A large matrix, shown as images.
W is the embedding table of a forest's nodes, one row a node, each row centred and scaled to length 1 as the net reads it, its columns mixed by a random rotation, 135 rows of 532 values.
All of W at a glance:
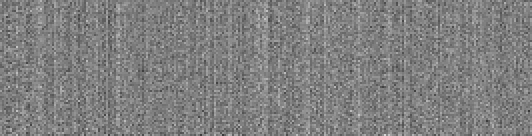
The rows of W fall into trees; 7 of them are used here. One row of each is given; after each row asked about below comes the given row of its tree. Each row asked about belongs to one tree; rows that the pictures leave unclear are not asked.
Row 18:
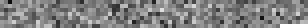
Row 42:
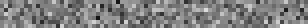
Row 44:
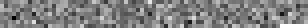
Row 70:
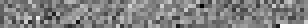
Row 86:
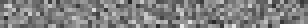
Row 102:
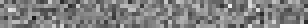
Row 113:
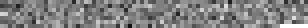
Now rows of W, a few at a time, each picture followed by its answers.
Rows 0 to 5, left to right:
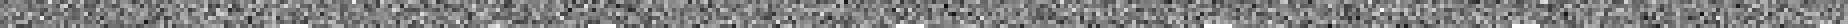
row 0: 102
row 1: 86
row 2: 113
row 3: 18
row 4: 18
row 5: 113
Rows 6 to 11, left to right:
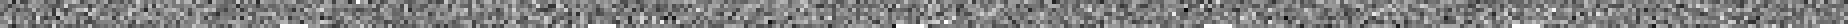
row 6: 70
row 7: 102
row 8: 70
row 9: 86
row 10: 18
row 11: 86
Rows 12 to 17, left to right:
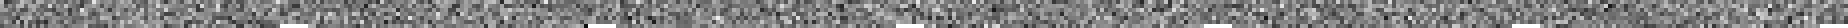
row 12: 44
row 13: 70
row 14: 44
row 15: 102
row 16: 113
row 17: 102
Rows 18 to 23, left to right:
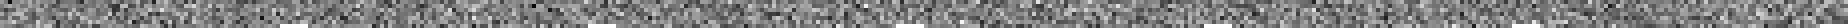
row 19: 44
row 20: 113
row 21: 18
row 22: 113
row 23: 102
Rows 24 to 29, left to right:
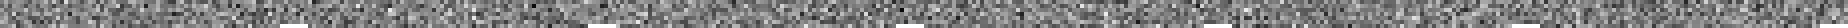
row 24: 42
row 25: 44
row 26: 86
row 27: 86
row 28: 102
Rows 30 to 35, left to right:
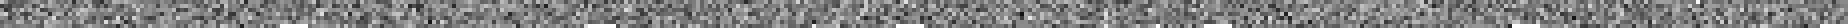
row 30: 113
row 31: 42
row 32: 102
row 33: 86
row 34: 70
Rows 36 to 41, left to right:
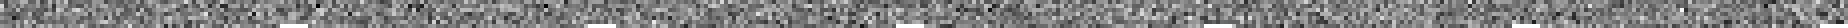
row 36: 44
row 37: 42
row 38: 18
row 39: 102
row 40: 70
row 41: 44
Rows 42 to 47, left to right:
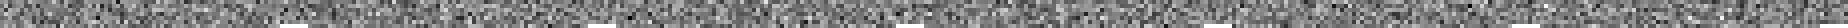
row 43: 113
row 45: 113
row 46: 42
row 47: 86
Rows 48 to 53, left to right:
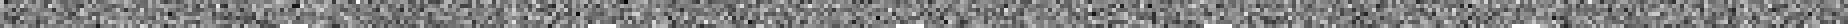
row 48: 44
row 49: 102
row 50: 18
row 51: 44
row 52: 42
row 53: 102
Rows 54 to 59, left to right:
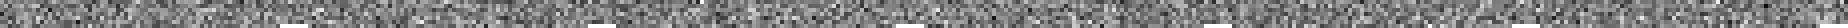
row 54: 70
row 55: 86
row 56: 113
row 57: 86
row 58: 102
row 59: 44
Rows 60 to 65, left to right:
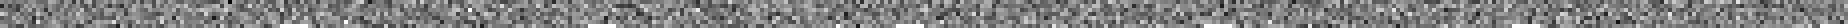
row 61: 18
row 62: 113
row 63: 44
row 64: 18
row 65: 70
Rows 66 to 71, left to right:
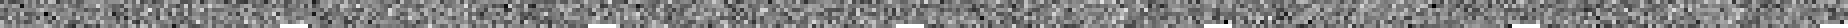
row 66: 18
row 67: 44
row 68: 18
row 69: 70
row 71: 70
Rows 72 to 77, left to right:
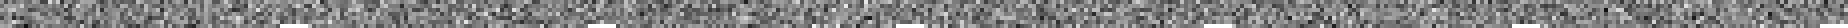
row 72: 102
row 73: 86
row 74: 102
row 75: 18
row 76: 70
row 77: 113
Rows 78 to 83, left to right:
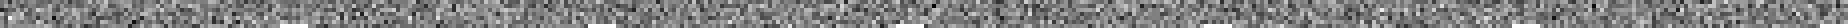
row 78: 18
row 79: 70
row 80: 113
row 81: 42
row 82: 18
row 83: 44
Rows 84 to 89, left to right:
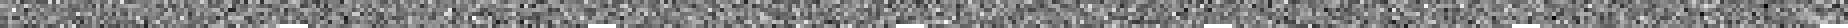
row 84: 102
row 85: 44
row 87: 86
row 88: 18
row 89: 44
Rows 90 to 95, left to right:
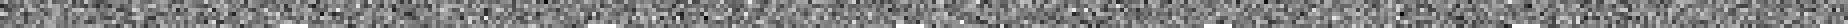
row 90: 113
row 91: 113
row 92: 70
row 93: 18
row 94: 44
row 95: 70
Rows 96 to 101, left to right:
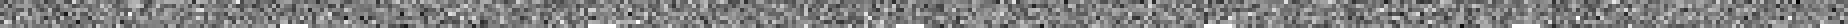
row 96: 70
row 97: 18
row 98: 86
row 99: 113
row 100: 18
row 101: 70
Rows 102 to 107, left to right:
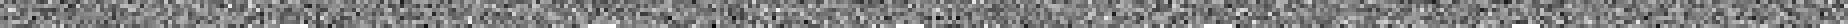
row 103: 113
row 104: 18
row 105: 102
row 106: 86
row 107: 113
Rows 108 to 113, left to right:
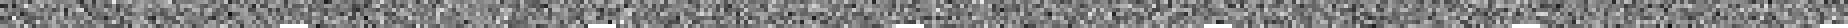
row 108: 113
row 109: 70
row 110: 42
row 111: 102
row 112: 42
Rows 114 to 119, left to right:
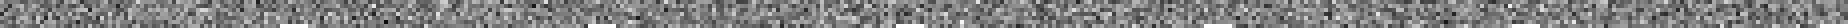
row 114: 70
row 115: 70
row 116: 102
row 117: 18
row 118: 86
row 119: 44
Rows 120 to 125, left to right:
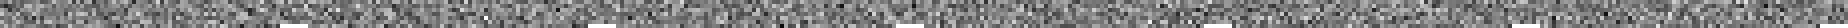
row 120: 113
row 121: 113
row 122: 44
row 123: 42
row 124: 70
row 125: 70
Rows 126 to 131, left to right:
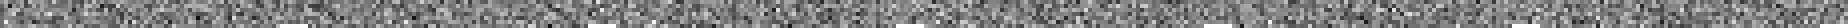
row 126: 42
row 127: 113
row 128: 18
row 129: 18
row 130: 18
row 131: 42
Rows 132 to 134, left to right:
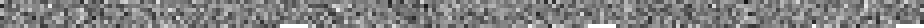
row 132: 113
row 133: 113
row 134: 102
